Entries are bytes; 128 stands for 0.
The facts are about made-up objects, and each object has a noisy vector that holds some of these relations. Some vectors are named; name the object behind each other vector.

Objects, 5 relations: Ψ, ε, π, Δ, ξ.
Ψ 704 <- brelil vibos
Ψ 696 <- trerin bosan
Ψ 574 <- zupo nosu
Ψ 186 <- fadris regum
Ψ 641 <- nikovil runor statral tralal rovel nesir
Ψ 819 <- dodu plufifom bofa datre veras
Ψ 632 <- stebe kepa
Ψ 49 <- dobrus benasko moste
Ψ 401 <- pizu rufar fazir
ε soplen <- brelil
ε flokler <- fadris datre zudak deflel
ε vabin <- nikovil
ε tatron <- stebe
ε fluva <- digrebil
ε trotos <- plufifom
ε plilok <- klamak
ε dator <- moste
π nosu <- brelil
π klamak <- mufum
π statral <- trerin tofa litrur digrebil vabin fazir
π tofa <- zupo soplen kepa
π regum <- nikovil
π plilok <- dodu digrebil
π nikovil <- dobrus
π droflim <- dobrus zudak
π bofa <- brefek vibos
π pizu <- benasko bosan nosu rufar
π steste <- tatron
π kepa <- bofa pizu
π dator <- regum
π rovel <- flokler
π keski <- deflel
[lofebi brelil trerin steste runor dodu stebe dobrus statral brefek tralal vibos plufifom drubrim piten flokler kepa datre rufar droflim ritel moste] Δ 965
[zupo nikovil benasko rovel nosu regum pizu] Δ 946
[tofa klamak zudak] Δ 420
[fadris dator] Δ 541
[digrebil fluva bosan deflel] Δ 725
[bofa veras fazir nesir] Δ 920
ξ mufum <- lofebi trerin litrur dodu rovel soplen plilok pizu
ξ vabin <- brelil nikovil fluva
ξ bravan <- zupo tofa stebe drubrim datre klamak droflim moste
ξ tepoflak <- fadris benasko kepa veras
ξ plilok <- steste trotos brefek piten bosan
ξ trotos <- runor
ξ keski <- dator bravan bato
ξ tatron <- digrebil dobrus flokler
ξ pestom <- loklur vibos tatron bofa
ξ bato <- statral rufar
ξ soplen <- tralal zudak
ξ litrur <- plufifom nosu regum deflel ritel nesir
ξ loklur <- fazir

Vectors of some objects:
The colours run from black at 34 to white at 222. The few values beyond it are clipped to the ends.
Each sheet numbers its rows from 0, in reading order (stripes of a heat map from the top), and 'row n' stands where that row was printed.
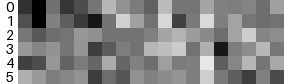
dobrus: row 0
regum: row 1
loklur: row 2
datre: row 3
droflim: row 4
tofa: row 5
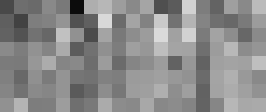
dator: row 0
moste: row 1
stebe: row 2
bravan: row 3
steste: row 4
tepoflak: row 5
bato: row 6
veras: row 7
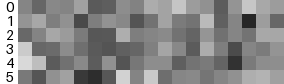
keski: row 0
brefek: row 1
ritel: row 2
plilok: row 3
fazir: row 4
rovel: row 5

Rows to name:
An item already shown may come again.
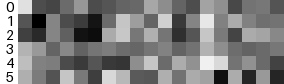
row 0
digrebil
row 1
regum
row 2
nikovil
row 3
soplen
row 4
zupo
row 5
bosan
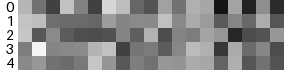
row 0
bosan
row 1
bofa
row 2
statral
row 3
rufar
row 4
vibos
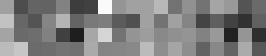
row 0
fadris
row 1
trerin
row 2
benasko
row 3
bofa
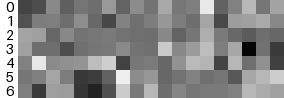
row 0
droflim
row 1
plufifom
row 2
soplen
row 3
kepa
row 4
rufar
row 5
nesir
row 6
rovel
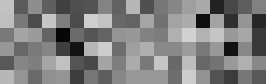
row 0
statral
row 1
bosan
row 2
nosu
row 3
benasko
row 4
klamak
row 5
tofa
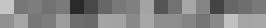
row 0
litrur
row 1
veras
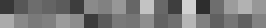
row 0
zudak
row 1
dodu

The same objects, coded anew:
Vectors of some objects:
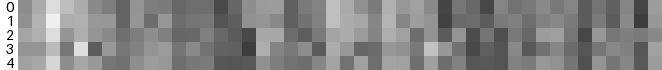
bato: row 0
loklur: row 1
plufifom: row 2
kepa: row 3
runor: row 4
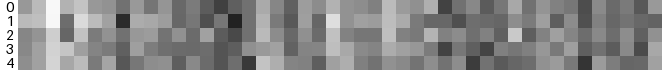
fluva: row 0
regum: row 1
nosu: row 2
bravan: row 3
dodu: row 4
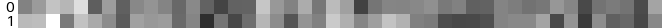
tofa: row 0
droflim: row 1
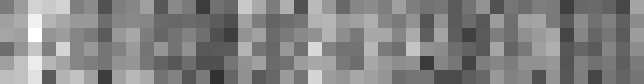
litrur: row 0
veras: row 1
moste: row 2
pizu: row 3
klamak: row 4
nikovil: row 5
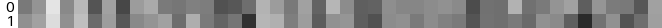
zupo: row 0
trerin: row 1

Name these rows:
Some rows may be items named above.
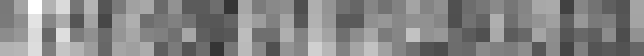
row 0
fazir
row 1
zupo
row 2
benasko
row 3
zudak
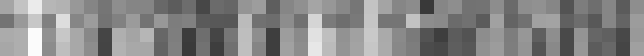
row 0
deflel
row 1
pizu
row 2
dator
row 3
dator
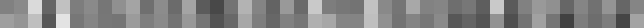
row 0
nosu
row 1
brelil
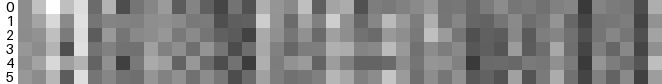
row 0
digrebil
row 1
brefek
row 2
kepa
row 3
brelil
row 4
statral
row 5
brelil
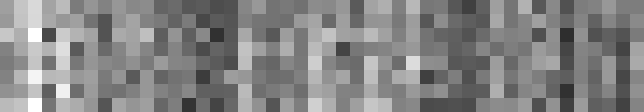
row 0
stebe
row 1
rovel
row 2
dobrus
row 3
tofa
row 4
rufar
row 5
tatron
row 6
vibos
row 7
droflim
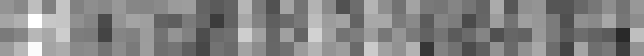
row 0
bosan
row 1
fadris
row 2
soplen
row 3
flokler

